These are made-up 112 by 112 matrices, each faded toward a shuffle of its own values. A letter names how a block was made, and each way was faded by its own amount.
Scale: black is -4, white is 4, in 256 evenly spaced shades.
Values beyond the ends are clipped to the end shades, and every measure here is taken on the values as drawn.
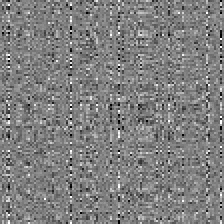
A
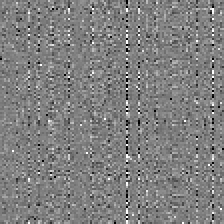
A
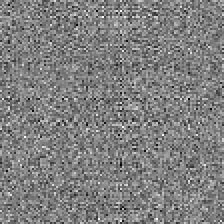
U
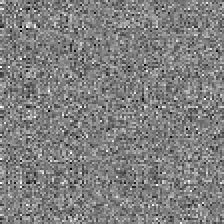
U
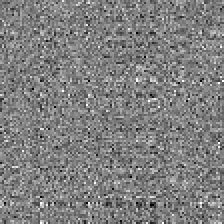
U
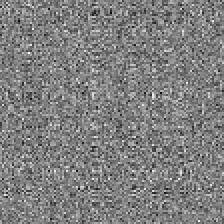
U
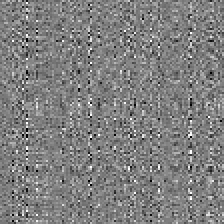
A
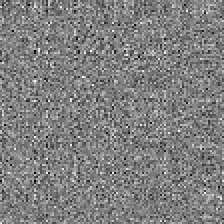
U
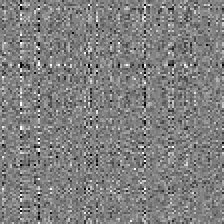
A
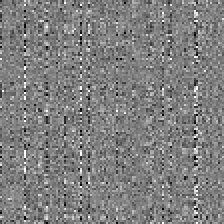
A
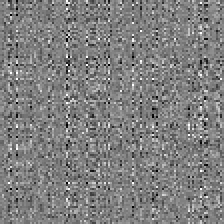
A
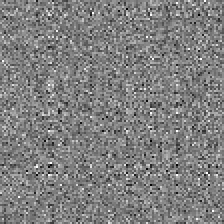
U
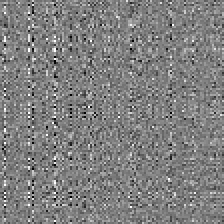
A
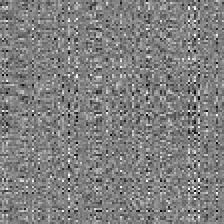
A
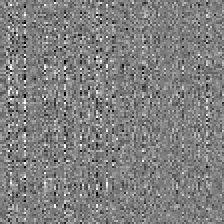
A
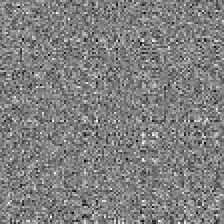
U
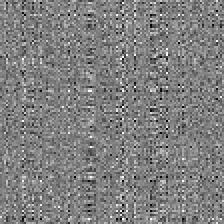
A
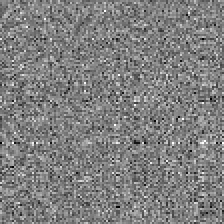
U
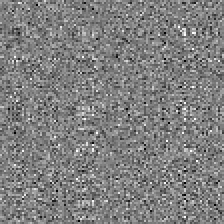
U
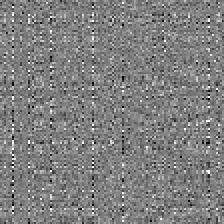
A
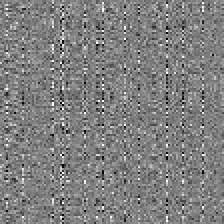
A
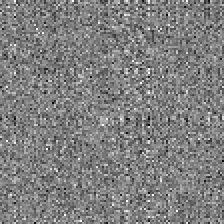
U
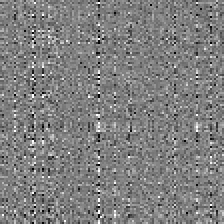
A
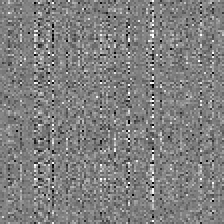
A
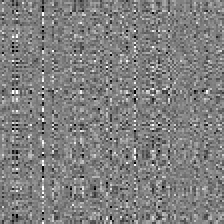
A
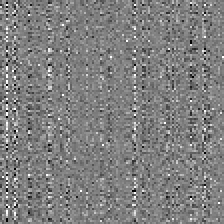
A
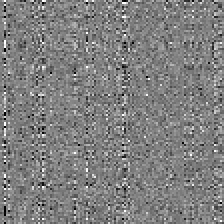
A
